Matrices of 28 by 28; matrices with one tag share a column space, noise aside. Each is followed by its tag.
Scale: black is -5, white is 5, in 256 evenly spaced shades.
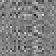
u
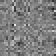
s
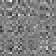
u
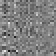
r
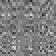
u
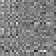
r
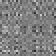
u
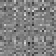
s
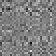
s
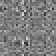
s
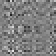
u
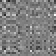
u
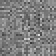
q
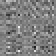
u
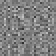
q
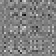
u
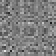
r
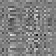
q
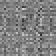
q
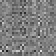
r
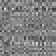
s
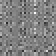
r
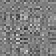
q
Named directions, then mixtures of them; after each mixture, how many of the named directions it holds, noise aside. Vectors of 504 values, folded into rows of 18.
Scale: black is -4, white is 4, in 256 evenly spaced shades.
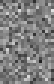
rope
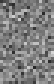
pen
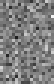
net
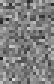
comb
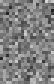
three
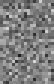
three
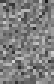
one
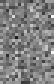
two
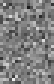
three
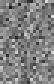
two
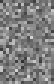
two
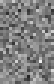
one
